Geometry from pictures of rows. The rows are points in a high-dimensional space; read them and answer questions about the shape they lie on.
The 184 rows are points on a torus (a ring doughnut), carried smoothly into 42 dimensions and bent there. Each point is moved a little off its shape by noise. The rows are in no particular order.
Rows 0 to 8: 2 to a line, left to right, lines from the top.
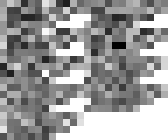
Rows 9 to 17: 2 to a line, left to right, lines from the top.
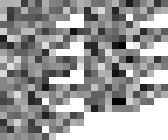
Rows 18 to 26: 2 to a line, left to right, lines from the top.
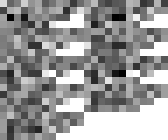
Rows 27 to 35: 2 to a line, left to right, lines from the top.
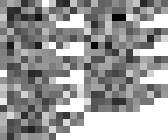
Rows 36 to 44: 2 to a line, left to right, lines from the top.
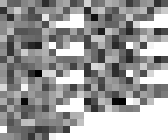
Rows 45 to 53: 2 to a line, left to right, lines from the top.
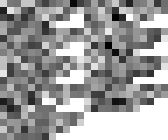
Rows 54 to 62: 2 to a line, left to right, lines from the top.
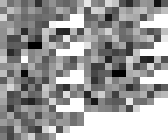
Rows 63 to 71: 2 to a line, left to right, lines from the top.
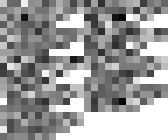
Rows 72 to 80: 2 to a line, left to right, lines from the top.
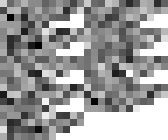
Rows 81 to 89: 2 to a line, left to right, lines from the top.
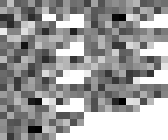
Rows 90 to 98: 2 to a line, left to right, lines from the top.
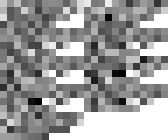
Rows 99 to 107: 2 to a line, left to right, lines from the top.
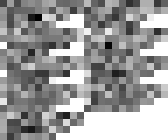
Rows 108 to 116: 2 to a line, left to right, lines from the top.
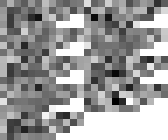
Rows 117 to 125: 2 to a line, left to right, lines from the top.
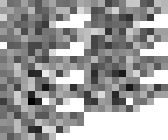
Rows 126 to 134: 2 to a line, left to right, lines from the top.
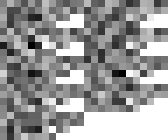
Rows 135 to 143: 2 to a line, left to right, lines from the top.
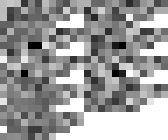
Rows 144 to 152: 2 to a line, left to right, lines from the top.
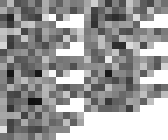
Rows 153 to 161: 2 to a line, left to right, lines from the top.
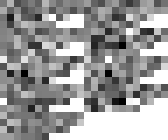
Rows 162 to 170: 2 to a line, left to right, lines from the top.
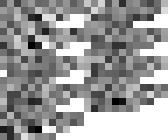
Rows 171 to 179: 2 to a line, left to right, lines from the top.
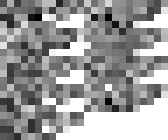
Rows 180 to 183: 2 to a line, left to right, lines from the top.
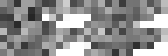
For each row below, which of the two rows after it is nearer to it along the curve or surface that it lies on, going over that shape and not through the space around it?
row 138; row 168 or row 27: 27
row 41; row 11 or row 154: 11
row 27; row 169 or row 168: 169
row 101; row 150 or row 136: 150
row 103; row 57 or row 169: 169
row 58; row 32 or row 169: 32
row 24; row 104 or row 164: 164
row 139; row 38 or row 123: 123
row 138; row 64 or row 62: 64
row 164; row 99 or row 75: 99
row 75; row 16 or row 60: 60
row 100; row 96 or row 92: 92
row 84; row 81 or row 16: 81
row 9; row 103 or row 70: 70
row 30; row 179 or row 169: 179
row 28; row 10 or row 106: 106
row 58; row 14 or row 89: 14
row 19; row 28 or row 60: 60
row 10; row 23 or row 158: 158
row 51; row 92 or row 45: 92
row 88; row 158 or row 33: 33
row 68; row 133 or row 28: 28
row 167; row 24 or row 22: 22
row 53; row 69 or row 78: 78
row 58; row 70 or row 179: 179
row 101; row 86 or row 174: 86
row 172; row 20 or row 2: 20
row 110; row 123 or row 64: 123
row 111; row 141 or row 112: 141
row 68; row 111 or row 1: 1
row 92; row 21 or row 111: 21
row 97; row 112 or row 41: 112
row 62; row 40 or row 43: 40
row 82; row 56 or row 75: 56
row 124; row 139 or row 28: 139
